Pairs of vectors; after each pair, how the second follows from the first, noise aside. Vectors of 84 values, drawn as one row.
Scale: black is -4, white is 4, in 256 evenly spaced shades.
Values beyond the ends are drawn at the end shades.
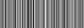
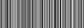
wrapped around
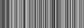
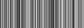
wrapped around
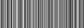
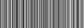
negated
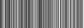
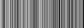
negated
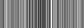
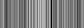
negated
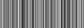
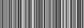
negated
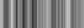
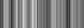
negated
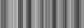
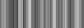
negated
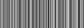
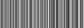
negated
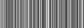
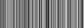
negated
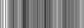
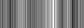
wrapped around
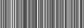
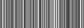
wrapped around
